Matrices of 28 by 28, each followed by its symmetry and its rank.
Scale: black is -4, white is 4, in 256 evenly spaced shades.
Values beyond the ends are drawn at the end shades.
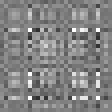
symmetric, rank two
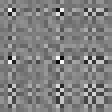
symmetric, rank two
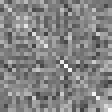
symmetric, rank five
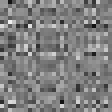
neither, rank three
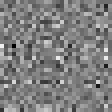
neither, rank five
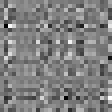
neither, rank three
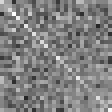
symmetric, rank five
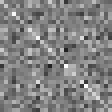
symmetric, rank five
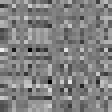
neither, rank three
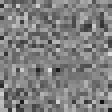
neither, rank five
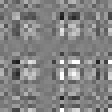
symmetric, rank two
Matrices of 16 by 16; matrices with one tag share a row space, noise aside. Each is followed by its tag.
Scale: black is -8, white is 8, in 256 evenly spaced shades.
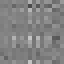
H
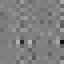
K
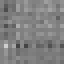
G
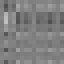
G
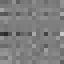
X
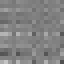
X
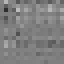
G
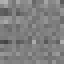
X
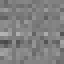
X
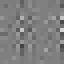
K
